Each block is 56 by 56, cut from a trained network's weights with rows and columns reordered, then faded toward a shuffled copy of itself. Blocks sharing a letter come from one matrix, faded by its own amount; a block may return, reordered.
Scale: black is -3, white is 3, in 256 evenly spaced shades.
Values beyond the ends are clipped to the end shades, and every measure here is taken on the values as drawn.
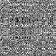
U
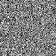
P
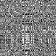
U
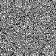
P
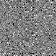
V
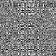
U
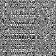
U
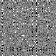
U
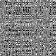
U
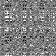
U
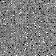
V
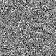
P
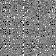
U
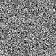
P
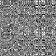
U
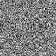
P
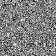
P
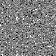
V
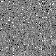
V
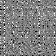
U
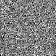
P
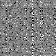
U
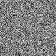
P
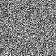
P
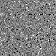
V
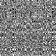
U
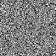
P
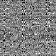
U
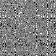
U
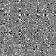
V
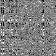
U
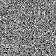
P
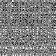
U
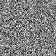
P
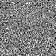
P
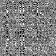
U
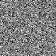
P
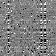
U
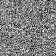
P
